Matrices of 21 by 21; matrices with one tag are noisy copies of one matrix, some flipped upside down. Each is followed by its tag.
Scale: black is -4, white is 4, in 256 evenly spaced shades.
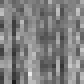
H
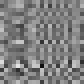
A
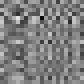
A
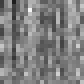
H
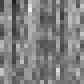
H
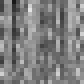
H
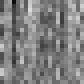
H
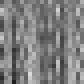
H
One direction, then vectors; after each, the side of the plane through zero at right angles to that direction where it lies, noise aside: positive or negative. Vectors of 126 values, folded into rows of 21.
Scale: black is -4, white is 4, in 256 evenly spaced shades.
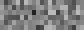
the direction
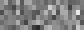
positive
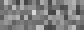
negative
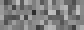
positive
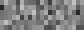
negative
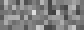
negative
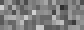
negative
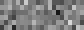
positive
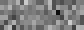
positive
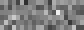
negative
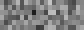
positive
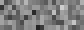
positive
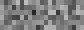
positive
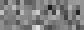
negative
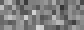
negative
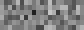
positive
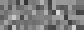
negative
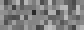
positive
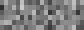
negative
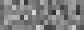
negative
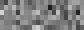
negative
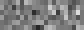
positive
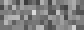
negative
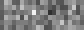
negative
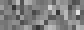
positive
